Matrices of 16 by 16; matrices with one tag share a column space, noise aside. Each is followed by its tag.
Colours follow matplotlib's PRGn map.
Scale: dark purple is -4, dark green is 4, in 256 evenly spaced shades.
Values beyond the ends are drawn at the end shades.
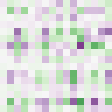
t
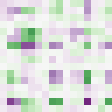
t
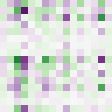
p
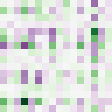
t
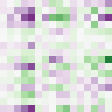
p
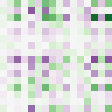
p
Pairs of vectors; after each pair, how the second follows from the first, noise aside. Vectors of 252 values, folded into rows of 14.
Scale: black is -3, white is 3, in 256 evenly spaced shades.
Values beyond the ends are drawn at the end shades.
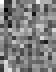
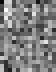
negated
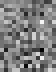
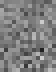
shrunk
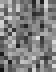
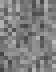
shrunk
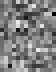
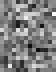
negated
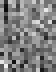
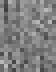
shrunk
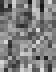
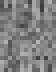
shrunk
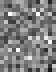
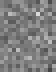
shrunk
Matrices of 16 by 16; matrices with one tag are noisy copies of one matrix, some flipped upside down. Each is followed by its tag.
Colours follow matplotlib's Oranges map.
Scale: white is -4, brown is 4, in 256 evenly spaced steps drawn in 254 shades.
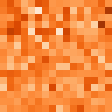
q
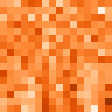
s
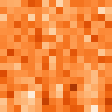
s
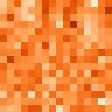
s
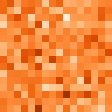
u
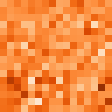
q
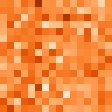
u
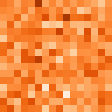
u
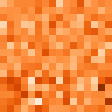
q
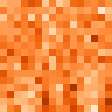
s
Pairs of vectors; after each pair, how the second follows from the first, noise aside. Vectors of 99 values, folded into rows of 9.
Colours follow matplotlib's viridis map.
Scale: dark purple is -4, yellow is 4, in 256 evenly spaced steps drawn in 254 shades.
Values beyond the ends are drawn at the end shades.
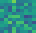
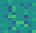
partly zeroed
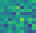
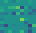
partly zeroed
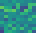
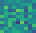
shuffled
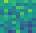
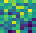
scaled up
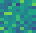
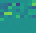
partly zeroed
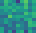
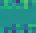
partly zeroed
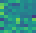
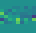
partly zeroed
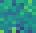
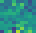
negated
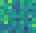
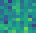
negated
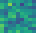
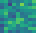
negated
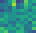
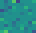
partly zeroed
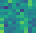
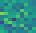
shuffled
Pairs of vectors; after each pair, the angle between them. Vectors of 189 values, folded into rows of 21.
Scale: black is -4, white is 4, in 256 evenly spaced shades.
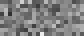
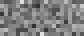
nearly parallel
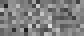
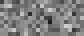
partly opposed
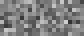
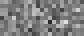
partly aligned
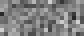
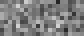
orthogonal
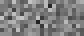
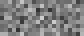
partly opposed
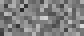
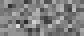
partly opposed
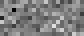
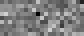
partly aligned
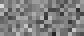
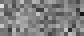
partly aligned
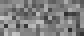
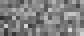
nearly opposite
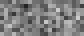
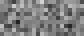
partly opposed
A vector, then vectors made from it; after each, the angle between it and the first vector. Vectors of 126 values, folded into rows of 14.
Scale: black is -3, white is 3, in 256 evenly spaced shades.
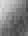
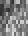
partly opposed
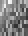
partly aligned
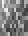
partly aligned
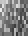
partly aligned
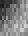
nearly opposite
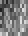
partly opposed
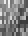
partly aligned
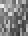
partly aligned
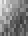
nearly parallel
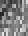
partly opposed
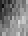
nearly opposite
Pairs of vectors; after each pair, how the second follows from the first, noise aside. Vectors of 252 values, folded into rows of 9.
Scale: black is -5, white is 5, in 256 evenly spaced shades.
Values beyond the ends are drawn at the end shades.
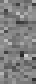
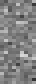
sign-scrambled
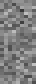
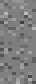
partly zeroed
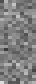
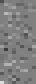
partly zeroed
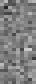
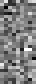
scaled up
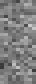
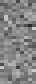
sign-scrambled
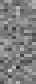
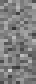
sign-scrambled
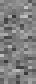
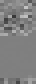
partly zeroed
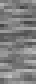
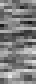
scaled up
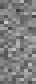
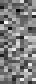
scaled up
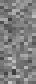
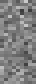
reversed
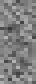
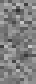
reversed
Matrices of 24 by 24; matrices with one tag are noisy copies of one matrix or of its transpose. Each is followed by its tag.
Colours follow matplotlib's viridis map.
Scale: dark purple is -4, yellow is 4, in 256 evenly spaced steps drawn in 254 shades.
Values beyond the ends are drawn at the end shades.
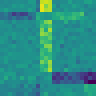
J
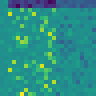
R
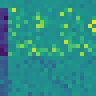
R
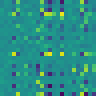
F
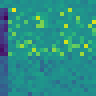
R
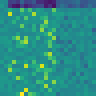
R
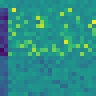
R
